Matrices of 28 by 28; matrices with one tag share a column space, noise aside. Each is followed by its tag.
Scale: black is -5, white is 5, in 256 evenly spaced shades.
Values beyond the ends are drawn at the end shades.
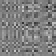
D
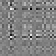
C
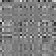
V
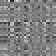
V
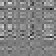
C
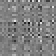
V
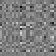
D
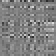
V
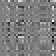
V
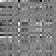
V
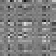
V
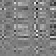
C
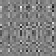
D
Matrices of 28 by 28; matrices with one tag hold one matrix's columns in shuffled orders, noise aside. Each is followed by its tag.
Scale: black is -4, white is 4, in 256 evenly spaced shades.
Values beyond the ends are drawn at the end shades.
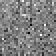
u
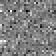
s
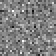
s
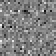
s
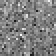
u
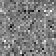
s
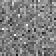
u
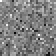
u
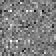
s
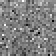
u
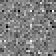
s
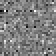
s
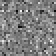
s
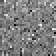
u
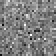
u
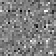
s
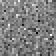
u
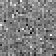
u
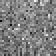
u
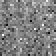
u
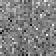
u
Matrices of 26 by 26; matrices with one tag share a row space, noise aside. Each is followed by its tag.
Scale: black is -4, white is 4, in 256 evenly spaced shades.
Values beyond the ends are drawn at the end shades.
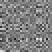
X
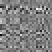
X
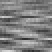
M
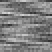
M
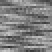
M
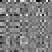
X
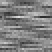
M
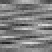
M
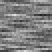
M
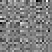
X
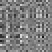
X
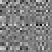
X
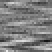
M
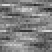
M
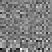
X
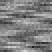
M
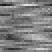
M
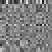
X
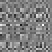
X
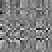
X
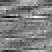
M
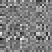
X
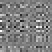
X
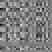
X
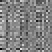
X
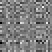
X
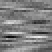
M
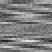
M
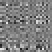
X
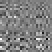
X
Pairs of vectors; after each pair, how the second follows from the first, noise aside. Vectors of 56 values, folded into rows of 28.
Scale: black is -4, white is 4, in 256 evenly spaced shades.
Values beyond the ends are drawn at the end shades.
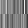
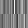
wrapped around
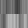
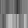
copied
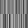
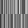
reversed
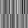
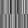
negated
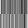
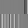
partly zeroed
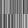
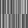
wrapped around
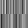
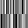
scaled up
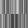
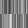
wrapped around
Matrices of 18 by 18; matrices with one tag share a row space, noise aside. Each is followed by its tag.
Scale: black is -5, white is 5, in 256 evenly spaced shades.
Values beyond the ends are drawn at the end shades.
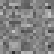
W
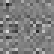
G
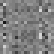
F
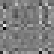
F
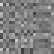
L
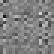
F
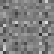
F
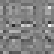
W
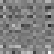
W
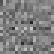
L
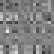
G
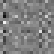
F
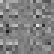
G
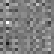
G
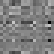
W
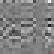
W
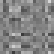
W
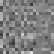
L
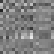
L
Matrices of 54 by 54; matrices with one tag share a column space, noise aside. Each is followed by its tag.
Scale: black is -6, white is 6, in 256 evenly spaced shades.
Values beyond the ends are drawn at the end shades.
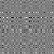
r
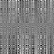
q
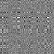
r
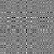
r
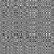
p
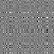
r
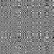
p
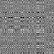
r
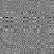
r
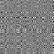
r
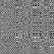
p
